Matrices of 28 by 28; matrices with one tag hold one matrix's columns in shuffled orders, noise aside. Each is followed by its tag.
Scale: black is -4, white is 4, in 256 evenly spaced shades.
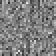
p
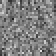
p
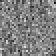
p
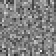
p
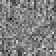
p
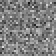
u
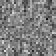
p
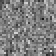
p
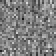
p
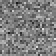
u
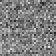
u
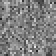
p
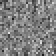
p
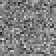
u
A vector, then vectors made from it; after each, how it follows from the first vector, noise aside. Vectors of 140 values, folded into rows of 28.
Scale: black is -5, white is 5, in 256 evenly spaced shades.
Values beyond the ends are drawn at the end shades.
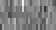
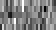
scaled up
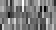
scaled up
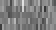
copied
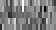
scaled up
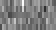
copied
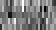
scaled up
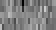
negated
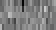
negated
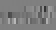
partly zeroed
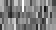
scaled up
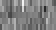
copied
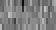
negated
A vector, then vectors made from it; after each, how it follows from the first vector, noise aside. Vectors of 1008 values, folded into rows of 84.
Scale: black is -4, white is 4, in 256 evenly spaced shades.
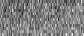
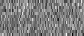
sign-scrambled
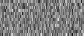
sign-scrambled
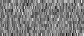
sign-scrambled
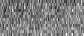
copied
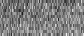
copied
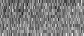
copied
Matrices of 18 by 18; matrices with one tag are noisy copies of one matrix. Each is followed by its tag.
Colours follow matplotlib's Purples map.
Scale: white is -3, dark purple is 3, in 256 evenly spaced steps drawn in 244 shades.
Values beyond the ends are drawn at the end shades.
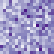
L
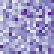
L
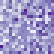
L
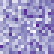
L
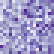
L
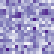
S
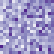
L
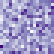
L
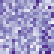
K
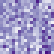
K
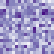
S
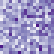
L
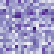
S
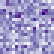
S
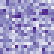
S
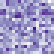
S
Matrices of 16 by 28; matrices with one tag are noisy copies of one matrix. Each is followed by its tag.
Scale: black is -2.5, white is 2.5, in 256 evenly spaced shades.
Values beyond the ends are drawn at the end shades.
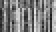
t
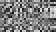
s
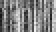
t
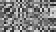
s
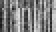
t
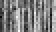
t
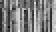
t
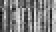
t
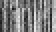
t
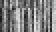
t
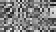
s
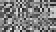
s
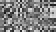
s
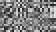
s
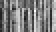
t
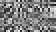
s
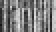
t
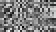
s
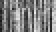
t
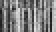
t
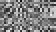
s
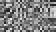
s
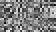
s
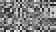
s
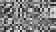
s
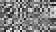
s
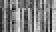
t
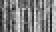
t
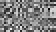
s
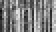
t
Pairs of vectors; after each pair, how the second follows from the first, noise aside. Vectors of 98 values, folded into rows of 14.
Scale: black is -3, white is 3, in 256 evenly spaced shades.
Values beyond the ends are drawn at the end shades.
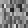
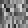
negated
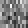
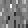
partly zeroed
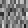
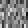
negated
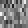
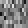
negated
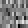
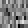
copied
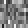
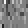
partly zeroed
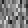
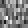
sign-scrambled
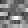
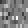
partly zeroed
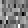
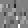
partly zeroed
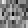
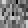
copied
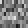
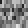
sign-scrambled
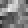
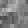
shrunk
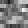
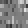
partly zeroed
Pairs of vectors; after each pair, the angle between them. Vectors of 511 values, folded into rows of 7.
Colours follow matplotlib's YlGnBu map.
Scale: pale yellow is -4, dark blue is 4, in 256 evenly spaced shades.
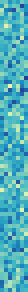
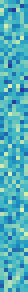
nearly parallel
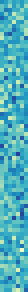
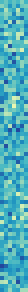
partly opposed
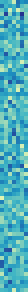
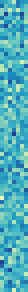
nearly parallel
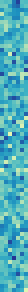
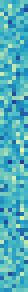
orthogonal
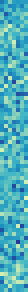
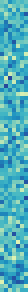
nearly opposite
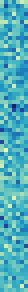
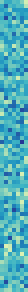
partly aligned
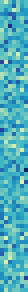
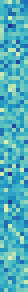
partly aligned
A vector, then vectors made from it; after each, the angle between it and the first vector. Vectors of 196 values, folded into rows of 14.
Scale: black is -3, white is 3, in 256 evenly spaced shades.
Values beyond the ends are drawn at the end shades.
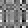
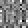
nearly parallel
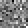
partly opposed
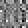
nearly parallel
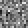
partly opposed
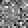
orthogonal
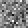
partly aligned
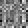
nearly opposite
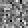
partly opposed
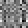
nearly parallel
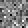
partly opposed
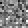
partly aligned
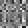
nearly opposite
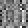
nearly opposite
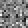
partly aligned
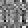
nearly parallel
